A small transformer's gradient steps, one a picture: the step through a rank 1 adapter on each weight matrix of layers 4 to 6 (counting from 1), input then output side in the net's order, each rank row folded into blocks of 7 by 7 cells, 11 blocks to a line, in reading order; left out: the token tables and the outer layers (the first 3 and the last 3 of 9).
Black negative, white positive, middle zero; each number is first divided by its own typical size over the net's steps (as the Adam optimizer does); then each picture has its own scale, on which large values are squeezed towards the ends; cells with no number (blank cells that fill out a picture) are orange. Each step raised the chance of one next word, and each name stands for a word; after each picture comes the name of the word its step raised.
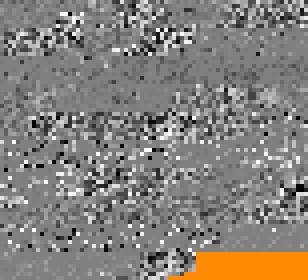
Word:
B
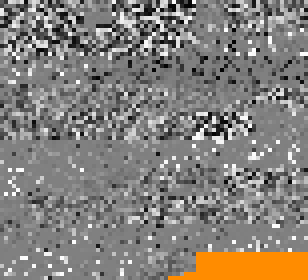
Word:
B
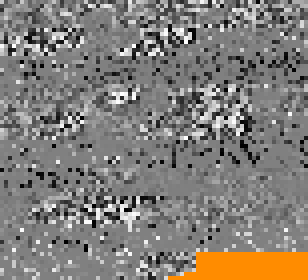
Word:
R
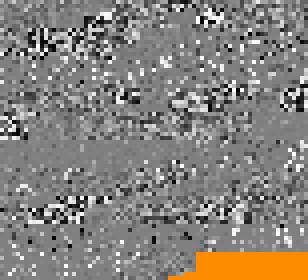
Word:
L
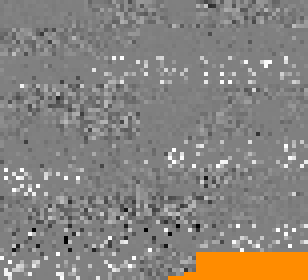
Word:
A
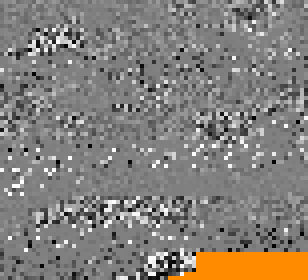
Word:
B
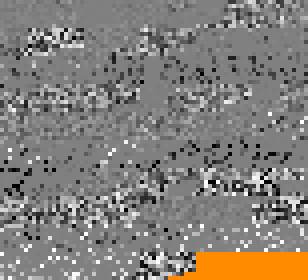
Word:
R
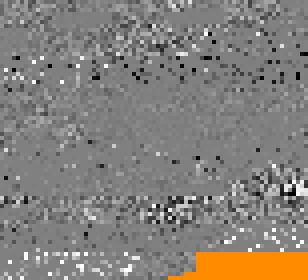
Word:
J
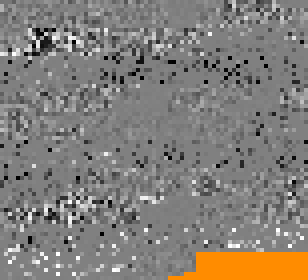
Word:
R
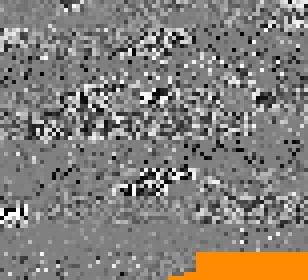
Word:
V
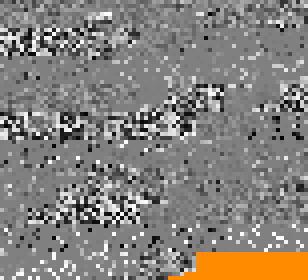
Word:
L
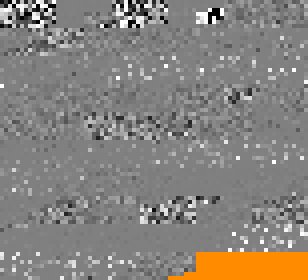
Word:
A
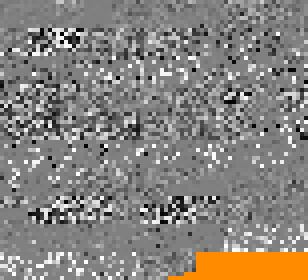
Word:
L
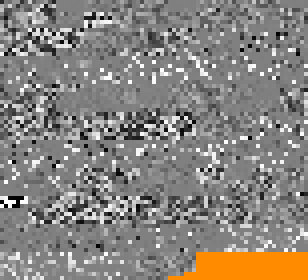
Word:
L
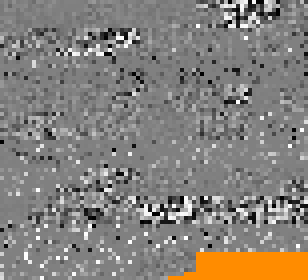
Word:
J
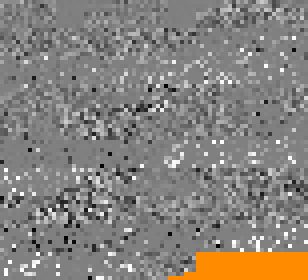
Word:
A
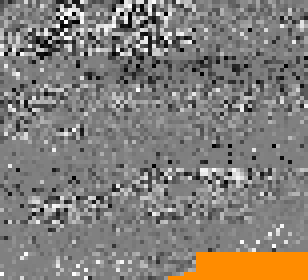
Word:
R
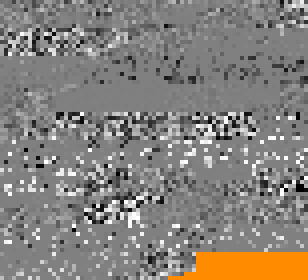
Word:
B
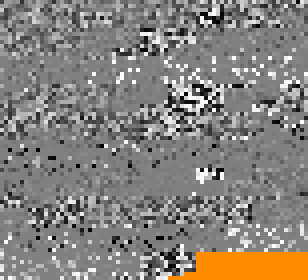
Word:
L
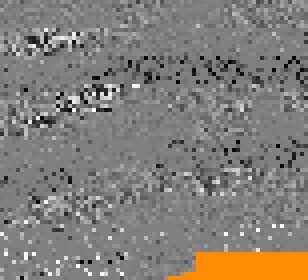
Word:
R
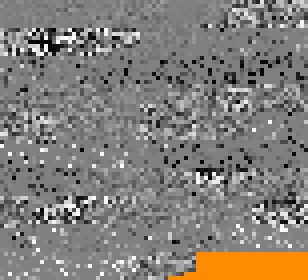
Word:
R
